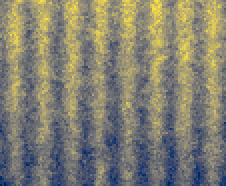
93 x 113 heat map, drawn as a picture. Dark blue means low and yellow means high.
Odd rows or columns: none. Average level on the scale: 50%. Stripes: upright, repeating 8 times. Slope: up to the top. Ninth with the highest average: top right.
